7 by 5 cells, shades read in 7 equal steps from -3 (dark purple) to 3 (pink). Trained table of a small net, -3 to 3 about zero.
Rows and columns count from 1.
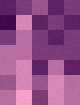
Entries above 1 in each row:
0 1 0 0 1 2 2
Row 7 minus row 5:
0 1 1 1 3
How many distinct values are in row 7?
4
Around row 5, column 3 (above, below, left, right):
-1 0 2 1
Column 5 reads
-1 -2 -1 -1 -2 1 1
